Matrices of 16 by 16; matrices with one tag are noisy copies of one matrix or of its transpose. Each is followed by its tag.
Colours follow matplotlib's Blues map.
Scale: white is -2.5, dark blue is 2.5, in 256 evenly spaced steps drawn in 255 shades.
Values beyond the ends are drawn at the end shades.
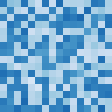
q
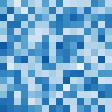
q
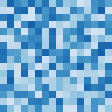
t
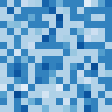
q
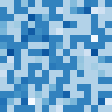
t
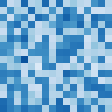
q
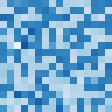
t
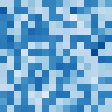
t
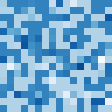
t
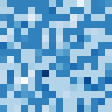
t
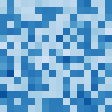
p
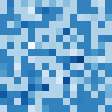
p
